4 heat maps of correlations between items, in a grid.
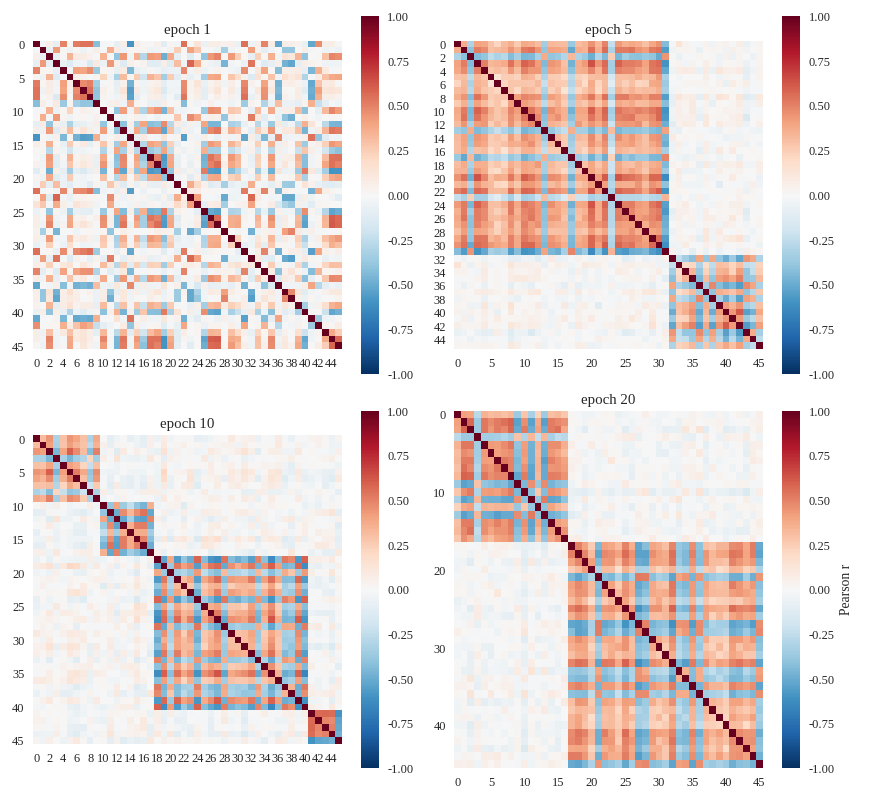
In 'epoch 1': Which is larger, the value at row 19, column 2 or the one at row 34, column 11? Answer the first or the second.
the second
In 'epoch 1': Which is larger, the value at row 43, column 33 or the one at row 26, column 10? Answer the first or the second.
the second
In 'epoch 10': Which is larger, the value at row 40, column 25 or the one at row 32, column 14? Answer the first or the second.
the second
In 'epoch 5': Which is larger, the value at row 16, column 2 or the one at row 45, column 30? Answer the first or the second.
the second
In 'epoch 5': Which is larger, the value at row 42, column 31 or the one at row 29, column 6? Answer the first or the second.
the second
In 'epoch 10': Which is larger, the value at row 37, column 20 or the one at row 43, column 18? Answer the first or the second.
the first
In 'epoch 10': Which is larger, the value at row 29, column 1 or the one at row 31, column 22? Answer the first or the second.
the second
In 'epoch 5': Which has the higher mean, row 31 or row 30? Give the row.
30
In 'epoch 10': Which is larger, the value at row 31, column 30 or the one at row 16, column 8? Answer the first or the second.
the first
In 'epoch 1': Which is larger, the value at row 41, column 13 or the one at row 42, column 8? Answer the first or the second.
the second
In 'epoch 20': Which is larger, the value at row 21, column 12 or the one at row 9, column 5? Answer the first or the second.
the first
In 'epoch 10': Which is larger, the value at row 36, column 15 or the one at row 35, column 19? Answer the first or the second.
the second
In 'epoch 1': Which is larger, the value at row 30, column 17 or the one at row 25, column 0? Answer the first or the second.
the first
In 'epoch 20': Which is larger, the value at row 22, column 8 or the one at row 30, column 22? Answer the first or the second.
the second
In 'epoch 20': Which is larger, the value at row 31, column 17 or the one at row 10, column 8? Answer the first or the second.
the second
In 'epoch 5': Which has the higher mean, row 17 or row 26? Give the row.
26
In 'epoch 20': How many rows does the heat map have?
46
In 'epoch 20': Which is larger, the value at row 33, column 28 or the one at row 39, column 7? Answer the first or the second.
the first
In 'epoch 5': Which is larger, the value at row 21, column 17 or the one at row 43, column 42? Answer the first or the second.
the first
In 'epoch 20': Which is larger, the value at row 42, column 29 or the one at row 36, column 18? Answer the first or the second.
the first
